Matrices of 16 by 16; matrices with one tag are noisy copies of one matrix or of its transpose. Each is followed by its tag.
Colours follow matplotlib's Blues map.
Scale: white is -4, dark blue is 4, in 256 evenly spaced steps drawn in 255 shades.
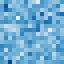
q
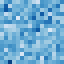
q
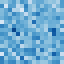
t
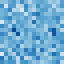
t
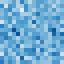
t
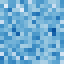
t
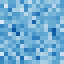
t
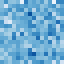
t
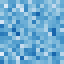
t
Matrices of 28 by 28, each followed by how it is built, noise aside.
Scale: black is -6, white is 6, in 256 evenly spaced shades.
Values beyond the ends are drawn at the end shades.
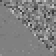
upper triangular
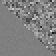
upper triangular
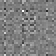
low rank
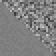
upper triangular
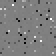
sparse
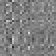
low rank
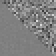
upper triangular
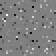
sparse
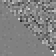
upper triangular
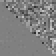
upper triangular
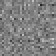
low rank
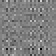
low rank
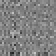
low rank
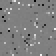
sparse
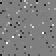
sparse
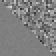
upper triangular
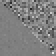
upper triangular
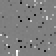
sparse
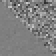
upper triangular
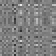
low rank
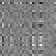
low rank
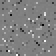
sparse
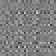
low rank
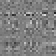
low rank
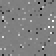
sparse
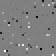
sparse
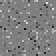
sparse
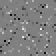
sparse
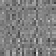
low rank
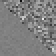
upper triangular
